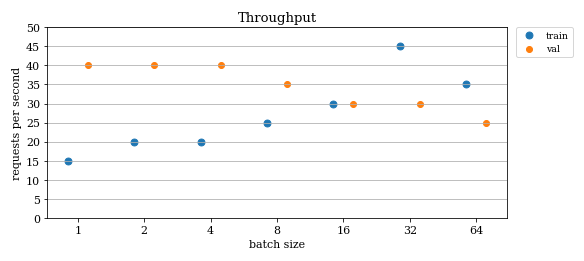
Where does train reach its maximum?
32
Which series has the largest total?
val
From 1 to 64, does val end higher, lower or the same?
lower
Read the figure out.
Title: Throughput
x-axis: batch size, ticks 1 2 4 8 16 32 64
y-axis: requests per second, ticks 0 5 10 15 20 25 30 35 40 45 50
Legend: train, val
Values:
train: 15 20 20 25 30 45 35
val: 40 40 40 35 30 30 25
